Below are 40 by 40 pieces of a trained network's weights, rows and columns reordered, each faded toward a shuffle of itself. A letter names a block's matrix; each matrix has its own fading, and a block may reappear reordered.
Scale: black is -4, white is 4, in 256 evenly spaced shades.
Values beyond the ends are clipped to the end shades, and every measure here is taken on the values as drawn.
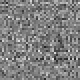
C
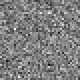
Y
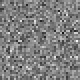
C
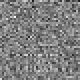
C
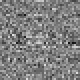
C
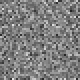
C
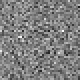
C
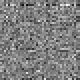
C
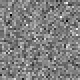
Y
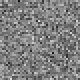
Y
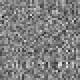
C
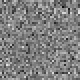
C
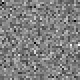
Y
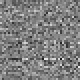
C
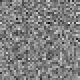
C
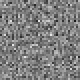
C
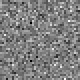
Y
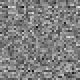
C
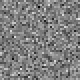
Y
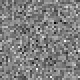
Y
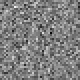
Y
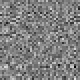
C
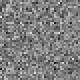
C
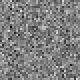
Y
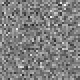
C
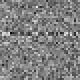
C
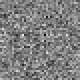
C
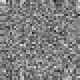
C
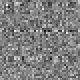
C
